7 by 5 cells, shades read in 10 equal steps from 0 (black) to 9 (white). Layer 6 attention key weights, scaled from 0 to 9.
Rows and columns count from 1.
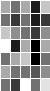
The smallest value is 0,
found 2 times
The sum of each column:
40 24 40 11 37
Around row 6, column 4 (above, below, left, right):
0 4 4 5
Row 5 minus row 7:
0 4 -2 -4 -4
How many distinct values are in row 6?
4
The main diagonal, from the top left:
6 2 4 0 4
